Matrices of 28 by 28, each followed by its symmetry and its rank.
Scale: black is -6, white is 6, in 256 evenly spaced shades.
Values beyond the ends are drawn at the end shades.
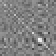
symmetric, rank five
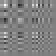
symmetric, rank one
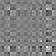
symmetric, rank two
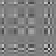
symmetric, rank one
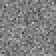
antisymmetric, full rank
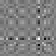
symmetric, rank two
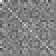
symmetric, rank five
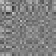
symmetric, rank three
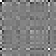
symmetric, rank two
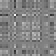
symmetric, rank two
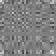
symmetric, rank three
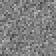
antisymmetric, full rank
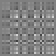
symmetric, rank one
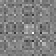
symmetric, rank three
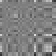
symmetric, rank two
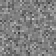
antisymmetric, full rank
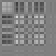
symmetric, rank one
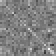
symmetric, rank five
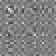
symmetric, rank three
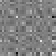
symmetric, rank three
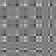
symmetric, rank one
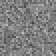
antisymmetric, full rank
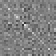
symmetric, rank five
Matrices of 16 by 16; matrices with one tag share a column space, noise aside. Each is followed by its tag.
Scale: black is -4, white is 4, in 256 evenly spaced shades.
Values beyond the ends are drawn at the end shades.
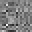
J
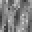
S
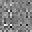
J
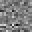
J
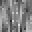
S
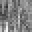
S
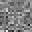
J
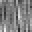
S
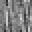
S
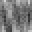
S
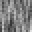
S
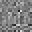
J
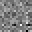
J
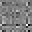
J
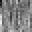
S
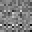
J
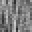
S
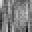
S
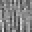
S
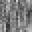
S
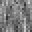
S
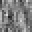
S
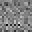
J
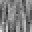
S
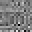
J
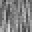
S
